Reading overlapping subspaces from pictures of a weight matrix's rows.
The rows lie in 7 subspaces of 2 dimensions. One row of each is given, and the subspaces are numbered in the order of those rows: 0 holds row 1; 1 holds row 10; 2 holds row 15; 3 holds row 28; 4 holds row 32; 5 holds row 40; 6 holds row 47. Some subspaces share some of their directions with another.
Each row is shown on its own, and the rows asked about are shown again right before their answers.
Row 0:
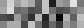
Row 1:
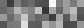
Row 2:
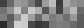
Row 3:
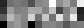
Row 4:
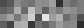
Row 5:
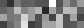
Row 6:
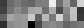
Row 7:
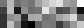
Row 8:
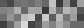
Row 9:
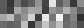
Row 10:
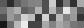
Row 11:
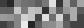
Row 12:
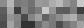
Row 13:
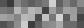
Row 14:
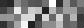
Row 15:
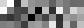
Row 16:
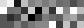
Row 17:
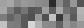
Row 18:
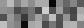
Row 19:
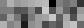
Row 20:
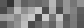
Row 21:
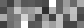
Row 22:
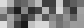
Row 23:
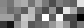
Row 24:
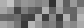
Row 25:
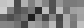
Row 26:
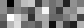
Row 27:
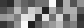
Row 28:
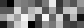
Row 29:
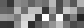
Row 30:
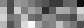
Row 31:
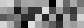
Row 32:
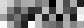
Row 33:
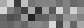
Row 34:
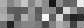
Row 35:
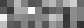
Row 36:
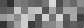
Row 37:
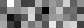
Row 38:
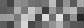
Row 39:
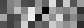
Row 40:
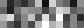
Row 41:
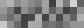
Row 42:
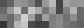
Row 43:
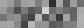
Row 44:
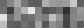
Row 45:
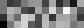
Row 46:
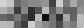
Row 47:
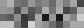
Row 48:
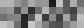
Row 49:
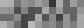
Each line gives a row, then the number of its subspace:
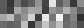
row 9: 5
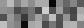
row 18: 0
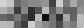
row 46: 0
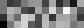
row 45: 1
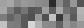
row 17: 4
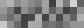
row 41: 1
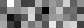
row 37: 3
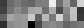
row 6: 4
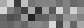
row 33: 2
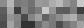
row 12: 4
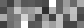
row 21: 0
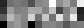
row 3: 4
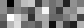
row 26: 3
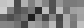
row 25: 2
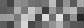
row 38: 6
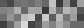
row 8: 1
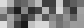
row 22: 5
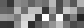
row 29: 6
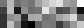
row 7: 4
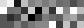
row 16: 2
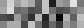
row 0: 5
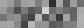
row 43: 3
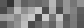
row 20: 2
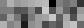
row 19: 0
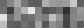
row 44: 1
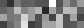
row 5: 0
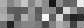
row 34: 6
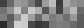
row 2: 5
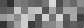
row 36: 3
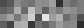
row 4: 0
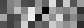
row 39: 3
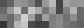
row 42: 5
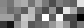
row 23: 6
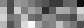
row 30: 4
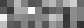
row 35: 1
